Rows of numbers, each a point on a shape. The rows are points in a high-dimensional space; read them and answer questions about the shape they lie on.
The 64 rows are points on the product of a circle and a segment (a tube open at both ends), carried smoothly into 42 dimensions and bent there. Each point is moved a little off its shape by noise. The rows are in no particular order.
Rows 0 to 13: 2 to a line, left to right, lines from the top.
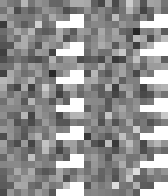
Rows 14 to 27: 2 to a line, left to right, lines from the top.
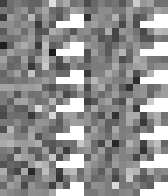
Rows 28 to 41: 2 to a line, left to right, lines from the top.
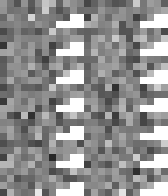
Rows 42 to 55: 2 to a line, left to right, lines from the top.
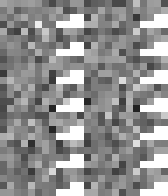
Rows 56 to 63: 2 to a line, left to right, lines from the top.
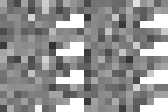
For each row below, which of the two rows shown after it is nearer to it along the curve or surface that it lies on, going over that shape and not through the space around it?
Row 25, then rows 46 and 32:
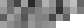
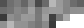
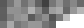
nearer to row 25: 46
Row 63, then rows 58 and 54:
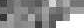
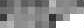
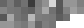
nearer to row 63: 58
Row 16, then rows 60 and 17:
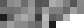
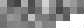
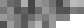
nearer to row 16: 60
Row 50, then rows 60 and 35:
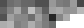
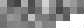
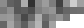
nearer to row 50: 60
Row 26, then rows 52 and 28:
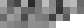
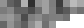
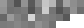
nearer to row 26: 28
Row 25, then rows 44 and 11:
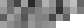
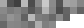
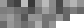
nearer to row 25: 44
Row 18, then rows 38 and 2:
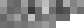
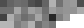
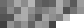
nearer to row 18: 38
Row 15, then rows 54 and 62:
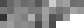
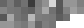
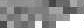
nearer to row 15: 54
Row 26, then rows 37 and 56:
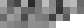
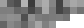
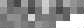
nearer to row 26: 56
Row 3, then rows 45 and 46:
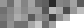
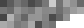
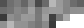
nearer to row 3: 46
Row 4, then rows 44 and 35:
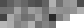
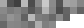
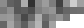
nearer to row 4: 44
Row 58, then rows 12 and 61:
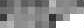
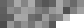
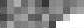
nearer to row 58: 61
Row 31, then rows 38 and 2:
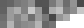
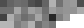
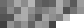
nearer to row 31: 38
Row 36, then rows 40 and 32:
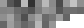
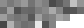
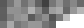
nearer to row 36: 40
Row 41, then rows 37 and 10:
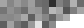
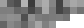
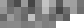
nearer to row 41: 37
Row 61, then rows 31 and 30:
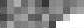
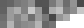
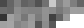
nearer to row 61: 31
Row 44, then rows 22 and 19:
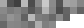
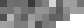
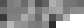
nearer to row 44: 22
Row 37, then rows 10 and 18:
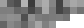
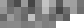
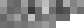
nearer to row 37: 18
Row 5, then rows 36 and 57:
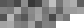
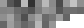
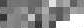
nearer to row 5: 57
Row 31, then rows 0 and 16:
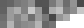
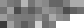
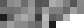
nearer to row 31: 16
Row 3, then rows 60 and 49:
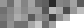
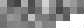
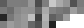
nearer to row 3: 49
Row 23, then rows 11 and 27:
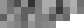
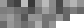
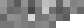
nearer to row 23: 27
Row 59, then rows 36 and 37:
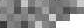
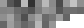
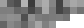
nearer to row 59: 37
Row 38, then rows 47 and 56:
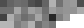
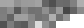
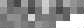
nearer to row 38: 56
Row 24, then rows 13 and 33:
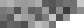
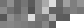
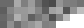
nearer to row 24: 33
